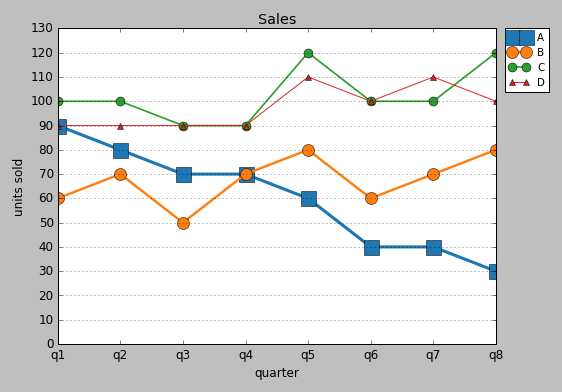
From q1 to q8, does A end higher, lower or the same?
lower
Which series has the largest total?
C
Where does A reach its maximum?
q1
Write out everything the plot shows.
Title: Sales
x-axis: quarter, ticks q1 q2 q3 q4 q5 q6 q7 q8
y-axis: units sold, ticks 0 10 20 30 40 50 60 70 80 90 100 110 120 130
Legend: A, B, C, D
Values:
A: 90 80 70 70 60 40 40 30
B: 60 70 50 70 80 60 70 80
C: 100 100 90 90 120 100 100 120
D: 90 90 90 90 110 100 110 100
